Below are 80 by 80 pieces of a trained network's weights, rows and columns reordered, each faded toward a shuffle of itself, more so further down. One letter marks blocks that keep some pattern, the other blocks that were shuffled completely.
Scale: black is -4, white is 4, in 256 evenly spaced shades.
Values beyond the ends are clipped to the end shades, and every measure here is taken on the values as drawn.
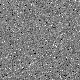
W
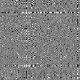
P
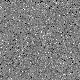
W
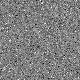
W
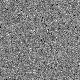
W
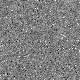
W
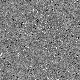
W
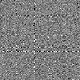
P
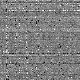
P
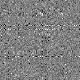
P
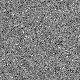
W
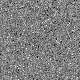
W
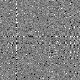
P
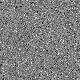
W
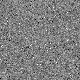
W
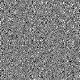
P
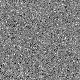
W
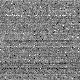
P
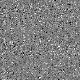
P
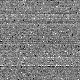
P
